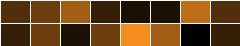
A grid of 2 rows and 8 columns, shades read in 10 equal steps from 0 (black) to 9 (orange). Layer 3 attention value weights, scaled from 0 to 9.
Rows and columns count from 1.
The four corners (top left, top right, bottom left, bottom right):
3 3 2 2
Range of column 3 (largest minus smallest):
5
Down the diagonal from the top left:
3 4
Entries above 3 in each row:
3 4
